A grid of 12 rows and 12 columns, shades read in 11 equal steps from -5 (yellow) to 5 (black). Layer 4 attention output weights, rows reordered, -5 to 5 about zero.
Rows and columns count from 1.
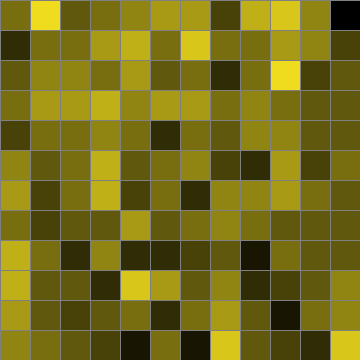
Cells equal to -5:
2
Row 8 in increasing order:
-2 -1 0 0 0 1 1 1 1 1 1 2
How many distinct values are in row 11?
7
